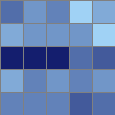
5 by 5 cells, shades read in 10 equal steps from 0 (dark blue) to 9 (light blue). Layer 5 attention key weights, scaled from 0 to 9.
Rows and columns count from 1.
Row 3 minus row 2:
-7 -6 -6 -2 -6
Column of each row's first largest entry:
4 5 4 1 1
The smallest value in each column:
0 0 0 3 3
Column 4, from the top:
9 6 4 5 3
